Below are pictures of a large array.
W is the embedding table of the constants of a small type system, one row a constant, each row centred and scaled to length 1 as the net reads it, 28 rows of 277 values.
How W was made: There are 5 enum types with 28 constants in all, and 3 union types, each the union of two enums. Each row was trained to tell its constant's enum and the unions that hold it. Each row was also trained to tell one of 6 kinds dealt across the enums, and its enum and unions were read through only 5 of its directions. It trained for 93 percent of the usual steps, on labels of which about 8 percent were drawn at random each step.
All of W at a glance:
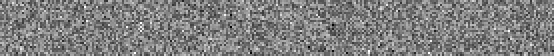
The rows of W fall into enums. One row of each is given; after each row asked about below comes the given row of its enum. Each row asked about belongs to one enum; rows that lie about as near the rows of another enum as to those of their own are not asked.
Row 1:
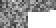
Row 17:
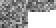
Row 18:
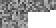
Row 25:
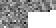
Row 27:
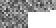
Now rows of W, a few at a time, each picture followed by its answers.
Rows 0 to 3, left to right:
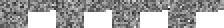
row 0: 1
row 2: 18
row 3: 27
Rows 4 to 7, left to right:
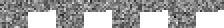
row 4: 25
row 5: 18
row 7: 1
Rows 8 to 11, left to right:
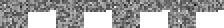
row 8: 1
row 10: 25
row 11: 27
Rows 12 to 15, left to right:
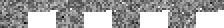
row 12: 27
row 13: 27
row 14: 27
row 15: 1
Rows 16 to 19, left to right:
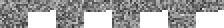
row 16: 17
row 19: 17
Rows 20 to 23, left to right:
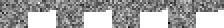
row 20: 25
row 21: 17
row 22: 25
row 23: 1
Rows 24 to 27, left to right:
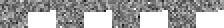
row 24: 25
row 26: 18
